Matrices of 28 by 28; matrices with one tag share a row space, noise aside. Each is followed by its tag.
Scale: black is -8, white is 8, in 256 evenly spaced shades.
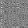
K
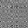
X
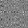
K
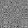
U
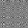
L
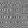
U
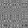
U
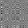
K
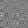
K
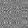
U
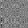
K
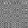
U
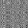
L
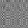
L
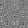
K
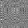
K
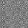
L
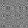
L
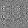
L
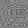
X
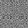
X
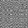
X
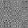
U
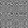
X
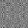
L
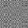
U
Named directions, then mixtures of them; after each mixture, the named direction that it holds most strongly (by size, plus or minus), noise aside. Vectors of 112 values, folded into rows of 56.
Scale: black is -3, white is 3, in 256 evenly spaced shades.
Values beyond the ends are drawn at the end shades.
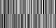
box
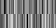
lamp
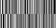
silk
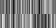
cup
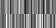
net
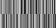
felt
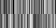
cup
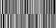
silk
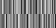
felt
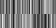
cup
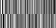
silk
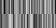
lamp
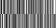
silk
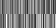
net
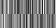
box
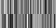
lamp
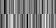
lamp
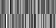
net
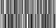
lamp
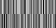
box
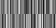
net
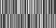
silk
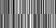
box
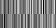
box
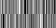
silk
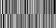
silk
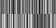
cup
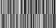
felt
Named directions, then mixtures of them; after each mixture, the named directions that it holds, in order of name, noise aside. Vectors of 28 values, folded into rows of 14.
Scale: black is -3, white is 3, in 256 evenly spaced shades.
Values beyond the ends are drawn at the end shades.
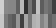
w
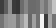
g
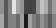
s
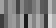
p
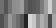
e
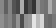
e, g, w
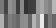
g, s, w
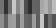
g, s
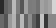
g, s, w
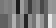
p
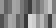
e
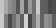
e, w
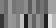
p, w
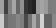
g, s, w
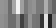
e, g, p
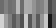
p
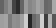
e, g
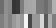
e, g, s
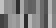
p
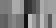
e, s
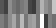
g, s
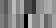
e, p, s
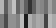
p, s
